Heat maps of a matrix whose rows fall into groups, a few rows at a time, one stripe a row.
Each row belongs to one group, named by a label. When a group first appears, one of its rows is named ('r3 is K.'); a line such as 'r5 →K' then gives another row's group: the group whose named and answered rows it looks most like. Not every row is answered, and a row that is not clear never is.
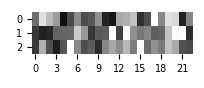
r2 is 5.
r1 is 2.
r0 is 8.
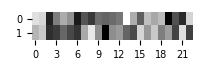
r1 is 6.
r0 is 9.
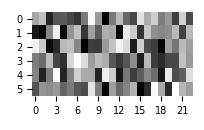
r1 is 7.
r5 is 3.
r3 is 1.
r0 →6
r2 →5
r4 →7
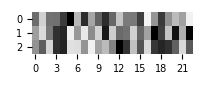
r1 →1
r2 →1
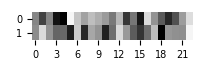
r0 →1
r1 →8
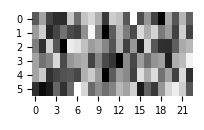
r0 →1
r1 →6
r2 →1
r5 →2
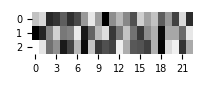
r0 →6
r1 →7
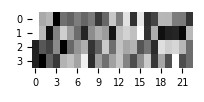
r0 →5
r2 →2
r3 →2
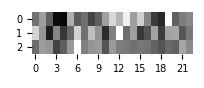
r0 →5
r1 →8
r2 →1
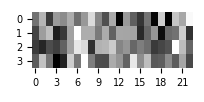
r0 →3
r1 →1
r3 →1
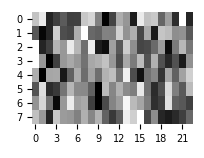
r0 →6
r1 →2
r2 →3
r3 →9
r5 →5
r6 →5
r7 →9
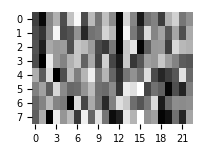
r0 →7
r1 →7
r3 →7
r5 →9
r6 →8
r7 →9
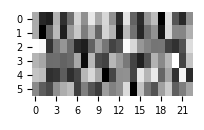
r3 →8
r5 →5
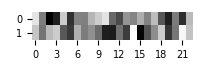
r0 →9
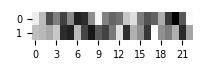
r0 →9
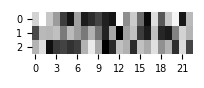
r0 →8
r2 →6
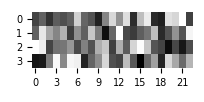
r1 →8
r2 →9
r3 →7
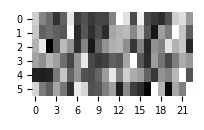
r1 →5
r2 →5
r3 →3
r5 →3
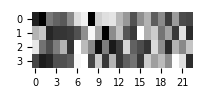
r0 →2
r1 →6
